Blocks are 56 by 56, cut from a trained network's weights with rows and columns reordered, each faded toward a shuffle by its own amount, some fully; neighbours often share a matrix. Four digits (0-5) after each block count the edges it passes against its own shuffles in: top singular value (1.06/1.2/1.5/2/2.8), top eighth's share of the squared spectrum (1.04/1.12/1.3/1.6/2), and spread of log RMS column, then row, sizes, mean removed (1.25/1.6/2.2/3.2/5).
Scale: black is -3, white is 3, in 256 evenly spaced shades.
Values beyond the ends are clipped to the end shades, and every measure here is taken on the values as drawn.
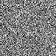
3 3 1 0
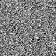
3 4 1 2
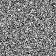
0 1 0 0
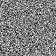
2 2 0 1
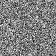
1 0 0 0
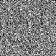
3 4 0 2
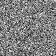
1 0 0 0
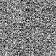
3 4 1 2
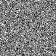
1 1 0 0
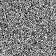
0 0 0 0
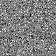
0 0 0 0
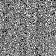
1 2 0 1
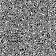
0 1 0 1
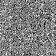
1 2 0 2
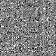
2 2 0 2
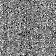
1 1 0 0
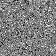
0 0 0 0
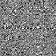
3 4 1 2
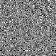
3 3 1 2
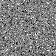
0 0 0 0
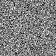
1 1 0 0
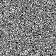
0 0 0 0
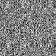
3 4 1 2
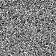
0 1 0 0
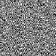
3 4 2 2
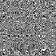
3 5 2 2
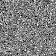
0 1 0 0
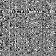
2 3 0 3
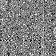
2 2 0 1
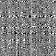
3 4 1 3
